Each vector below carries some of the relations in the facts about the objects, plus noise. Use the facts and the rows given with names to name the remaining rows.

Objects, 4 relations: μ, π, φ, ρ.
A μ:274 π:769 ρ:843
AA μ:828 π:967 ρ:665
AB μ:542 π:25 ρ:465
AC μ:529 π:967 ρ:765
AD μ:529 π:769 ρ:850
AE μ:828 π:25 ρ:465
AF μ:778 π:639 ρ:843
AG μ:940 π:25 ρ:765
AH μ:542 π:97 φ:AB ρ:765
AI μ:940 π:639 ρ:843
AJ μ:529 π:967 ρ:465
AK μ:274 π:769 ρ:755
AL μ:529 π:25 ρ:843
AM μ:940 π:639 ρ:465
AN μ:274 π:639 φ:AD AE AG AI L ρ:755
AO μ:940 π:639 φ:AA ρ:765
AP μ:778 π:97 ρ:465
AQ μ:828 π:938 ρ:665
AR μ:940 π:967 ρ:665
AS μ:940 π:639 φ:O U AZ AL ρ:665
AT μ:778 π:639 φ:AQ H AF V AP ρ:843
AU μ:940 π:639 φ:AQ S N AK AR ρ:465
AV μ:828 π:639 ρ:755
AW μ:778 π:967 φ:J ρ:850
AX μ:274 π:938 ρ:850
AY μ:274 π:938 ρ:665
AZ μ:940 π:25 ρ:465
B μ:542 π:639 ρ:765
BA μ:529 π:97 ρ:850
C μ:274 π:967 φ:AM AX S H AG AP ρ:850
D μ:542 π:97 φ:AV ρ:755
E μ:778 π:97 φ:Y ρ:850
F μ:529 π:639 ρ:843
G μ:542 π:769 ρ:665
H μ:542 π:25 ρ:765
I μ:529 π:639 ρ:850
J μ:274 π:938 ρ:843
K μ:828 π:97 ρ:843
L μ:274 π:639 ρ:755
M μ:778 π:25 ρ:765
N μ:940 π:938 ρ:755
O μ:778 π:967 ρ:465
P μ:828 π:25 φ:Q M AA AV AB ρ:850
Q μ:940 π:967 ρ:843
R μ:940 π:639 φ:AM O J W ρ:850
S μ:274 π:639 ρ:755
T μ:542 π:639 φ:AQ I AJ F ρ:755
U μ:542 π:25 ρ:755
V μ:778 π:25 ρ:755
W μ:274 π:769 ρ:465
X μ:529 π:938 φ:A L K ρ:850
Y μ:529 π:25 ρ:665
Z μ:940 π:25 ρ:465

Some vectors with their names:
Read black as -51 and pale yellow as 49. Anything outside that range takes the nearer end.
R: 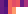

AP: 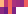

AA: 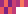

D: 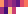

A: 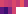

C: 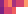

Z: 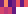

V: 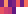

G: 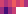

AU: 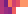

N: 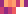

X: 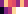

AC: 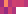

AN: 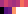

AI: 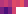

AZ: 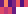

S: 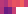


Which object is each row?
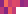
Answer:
O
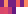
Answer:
H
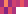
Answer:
Q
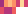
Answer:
AQ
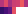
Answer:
L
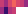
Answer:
W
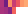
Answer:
AT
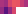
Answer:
AM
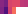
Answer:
AS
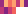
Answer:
AY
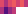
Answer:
AK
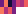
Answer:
AB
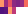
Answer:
E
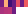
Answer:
AE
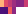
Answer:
K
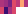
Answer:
AV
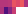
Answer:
B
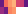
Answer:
J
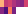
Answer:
BA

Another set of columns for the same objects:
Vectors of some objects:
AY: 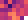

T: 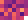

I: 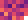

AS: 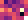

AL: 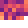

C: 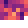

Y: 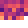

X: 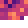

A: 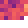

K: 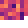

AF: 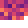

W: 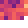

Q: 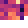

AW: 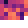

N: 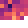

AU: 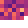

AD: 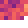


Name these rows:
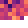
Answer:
J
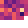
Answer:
AN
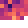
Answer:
AX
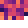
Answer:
P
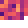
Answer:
AP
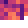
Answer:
AC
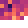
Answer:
AQ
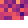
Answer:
AO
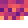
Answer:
AG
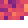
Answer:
G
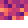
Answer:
AM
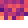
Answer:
Z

